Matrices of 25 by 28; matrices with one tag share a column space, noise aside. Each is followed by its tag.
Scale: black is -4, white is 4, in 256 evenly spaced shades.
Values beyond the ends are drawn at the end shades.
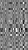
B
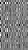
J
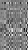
B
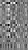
J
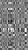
B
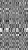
B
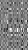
B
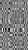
B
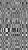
B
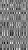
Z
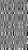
Z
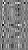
J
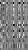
J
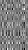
Z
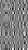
Z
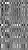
J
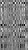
J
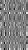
Z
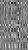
J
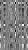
J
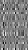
Z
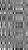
Z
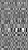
B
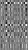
J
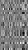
Z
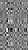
B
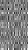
Z
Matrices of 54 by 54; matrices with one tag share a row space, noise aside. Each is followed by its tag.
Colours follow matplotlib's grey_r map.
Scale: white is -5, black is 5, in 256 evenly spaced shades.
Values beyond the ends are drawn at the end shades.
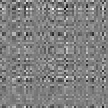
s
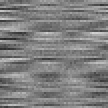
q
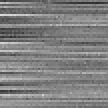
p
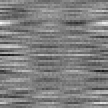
q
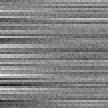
p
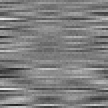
q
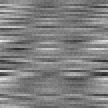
q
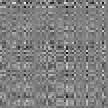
s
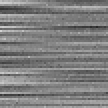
p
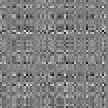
s
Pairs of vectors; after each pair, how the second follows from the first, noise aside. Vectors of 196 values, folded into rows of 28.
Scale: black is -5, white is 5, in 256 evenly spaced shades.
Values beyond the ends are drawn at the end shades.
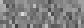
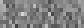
copied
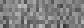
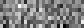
scaled up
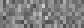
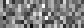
scaled up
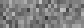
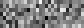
scaled up
